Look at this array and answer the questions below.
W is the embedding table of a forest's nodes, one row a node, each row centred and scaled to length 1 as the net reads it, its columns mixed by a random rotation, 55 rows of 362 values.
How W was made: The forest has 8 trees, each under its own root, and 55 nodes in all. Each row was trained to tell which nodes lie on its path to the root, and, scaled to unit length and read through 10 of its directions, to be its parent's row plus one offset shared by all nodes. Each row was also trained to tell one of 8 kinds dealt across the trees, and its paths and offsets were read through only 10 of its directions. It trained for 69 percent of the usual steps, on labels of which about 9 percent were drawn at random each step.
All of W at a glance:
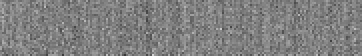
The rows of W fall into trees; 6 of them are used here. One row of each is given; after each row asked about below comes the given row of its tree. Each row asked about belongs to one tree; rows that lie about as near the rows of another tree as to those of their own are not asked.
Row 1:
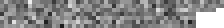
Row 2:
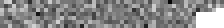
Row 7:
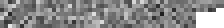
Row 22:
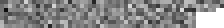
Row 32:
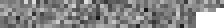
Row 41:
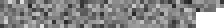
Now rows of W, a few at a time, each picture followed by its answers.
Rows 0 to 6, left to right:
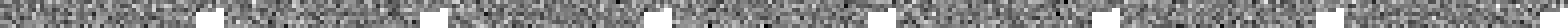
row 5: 7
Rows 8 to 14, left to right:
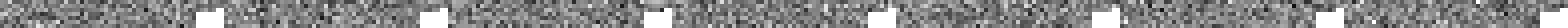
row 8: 2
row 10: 7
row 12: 2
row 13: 41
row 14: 32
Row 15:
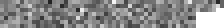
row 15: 22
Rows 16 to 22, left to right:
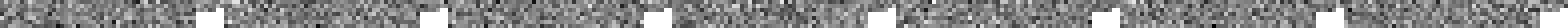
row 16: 7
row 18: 7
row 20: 41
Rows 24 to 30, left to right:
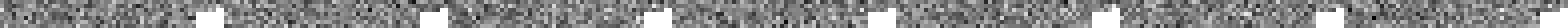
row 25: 41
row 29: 7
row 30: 2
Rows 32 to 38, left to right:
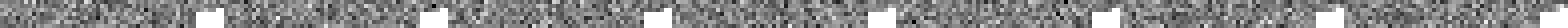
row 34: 41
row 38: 2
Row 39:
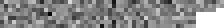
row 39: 2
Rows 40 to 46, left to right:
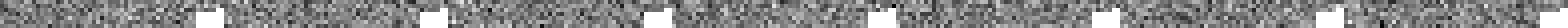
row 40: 7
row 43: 32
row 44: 32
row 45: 2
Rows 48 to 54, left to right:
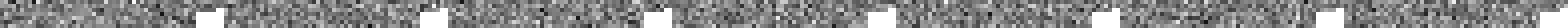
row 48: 1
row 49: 2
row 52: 41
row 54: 41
